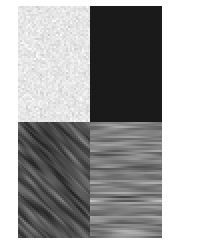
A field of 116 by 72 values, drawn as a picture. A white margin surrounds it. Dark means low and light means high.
It is made of 2 by 2 panels. Panel 1,1: very high, fine-grained, faint in contrast. Panel 1,2: very low, flat. Panel 2,1: low, slanting down to the right. Panel 2,2: middling, streaked across.
